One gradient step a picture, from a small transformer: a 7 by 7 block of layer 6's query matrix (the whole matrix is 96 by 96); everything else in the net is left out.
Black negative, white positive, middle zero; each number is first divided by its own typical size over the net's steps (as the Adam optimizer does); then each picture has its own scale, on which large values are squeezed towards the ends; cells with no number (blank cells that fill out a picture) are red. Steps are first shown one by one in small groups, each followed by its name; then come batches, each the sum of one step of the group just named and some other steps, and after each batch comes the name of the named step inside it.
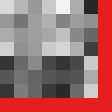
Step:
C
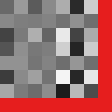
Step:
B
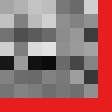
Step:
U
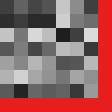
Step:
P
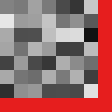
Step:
U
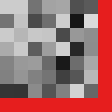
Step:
C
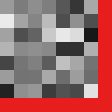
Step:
C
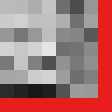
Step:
U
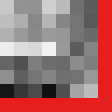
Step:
C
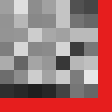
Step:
B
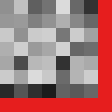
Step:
C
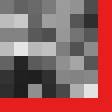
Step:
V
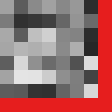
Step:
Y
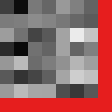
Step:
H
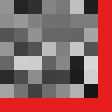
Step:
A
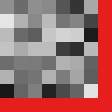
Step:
V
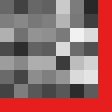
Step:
H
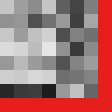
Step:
Y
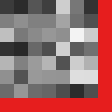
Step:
H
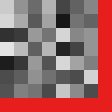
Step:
A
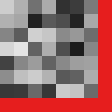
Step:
Y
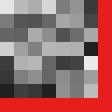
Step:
Y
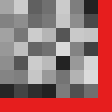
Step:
A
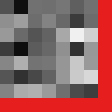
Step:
H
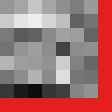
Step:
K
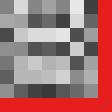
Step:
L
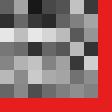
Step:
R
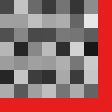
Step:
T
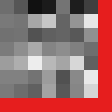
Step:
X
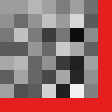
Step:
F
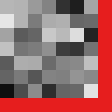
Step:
T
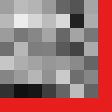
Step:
K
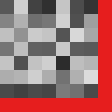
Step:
T
